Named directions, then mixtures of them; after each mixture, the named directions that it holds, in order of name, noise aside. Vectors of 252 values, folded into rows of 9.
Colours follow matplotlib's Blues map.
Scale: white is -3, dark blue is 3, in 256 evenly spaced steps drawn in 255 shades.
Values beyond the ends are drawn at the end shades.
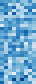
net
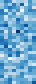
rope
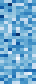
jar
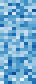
net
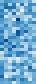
jar, net, rope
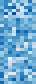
net, rope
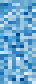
jar, net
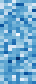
jar, net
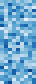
jar, net, rope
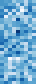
jar, net, rope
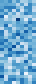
jar, net, rope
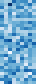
jar, net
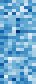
net, rope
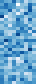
jar, net, rope
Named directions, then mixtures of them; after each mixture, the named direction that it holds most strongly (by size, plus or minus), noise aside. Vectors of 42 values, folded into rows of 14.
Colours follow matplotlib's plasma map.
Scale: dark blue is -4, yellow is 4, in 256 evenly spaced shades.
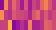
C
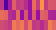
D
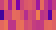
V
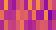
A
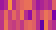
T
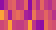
C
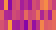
C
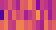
V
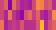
T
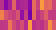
D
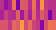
D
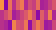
C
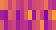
T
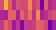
D
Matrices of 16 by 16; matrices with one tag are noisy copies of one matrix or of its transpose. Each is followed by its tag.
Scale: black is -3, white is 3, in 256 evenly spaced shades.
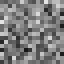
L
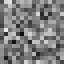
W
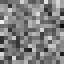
L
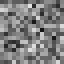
W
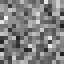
L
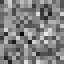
W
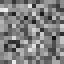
W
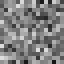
L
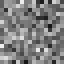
L
